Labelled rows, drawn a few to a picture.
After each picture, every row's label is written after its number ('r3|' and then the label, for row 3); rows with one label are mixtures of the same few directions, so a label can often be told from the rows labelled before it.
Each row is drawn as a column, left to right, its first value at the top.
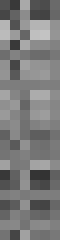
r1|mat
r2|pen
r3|pen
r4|mat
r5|mat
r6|mat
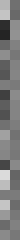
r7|mat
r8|mat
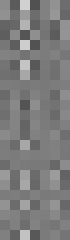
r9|mat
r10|pen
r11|pen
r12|pen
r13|mat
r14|mat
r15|mat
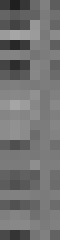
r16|pen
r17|pen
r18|pen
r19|mat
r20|pen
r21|pen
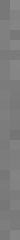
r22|mat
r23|pen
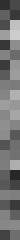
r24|pen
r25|mat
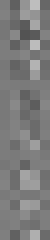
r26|mat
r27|pen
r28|mat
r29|pen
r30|pen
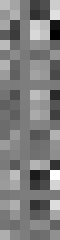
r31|pen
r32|mat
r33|mat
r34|mat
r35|mat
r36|mat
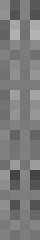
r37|mat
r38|mat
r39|mat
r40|mat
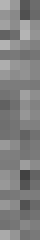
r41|pen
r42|pen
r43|mat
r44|mat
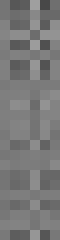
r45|mat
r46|pen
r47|pen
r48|pen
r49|pen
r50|mat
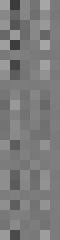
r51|pen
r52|pen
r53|mat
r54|mat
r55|pen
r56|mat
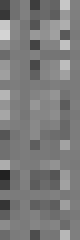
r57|mat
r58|mat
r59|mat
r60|pen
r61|mat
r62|mat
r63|pen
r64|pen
